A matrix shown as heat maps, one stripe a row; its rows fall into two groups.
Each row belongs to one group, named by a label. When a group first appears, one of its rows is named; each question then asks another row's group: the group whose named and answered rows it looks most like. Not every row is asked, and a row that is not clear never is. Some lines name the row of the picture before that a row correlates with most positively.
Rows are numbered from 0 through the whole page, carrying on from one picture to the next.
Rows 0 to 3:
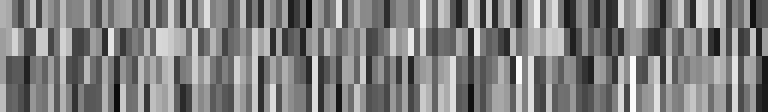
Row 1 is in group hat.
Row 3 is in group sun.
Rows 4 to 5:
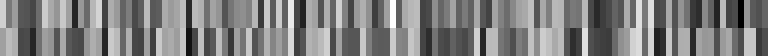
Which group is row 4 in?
hat
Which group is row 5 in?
hat
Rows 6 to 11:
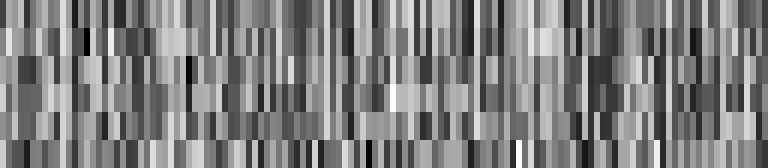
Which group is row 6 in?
hat
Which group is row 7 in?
hat
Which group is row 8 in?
hat
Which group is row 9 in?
hat
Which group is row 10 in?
hat
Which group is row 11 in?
sun
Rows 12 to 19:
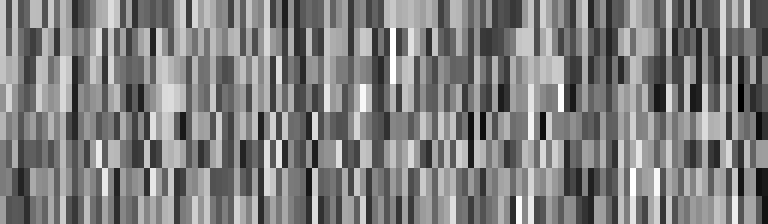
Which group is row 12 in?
hat
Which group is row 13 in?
hat
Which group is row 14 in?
hat
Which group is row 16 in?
sun
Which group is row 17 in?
hat
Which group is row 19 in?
sun
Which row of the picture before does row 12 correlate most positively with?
9
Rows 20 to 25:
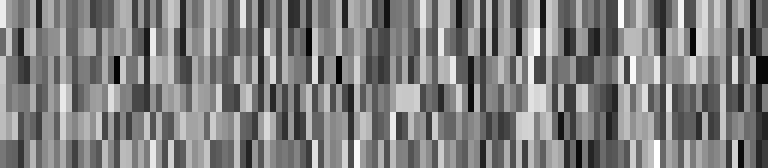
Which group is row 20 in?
sun
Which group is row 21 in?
sun
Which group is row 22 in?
sun
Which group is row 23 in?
hat
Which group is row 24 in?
hat
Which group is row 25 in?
sun
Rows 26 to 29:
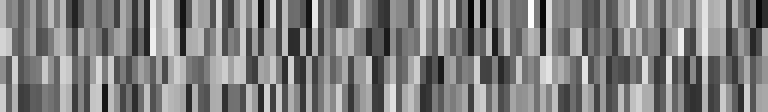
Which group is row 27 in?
sun
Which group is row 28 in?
hat
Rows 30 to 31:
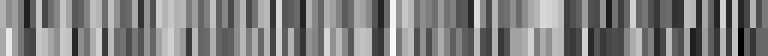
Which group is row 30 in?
hat
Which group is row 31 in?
hat
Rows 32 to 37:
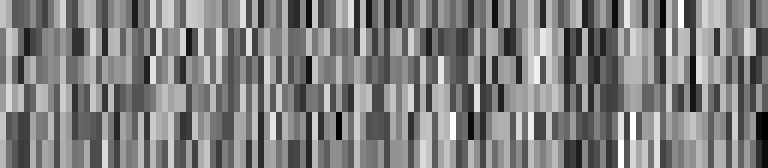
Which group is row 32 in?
sun
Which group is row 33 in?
hat
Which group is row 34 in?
sun
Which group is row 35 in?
hat
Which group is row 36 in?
sun
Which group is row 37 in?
sun
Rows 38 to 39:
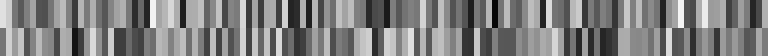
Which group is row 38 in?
sun
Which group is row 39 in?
hat
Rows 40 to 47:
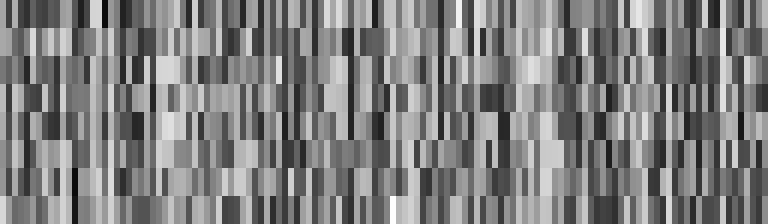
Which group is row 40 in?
hat
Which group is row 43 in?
hat
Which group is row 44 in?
hat
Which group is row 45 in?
hat
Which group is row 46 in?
hat
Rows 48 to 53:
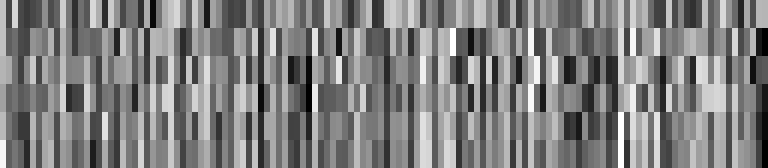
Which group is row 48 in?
hat
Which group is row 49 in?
sun
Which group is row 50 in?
sun
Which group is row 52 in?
sun
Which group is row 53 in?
sun
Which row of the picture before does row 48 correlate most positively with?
40
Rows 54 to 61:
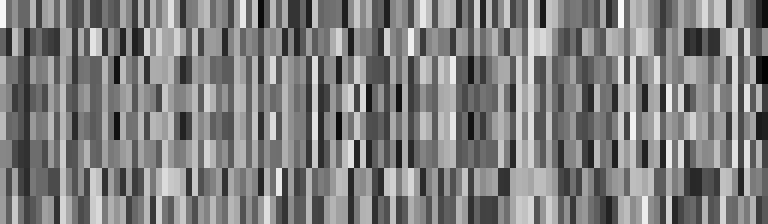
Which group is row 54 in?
sun
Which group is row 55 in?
hat
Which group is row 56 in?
sun
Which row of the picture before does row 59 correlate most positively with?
51
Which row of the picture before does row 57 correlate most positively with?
51
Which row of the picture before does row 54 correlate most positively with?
53
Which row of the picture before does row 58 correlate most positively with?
49
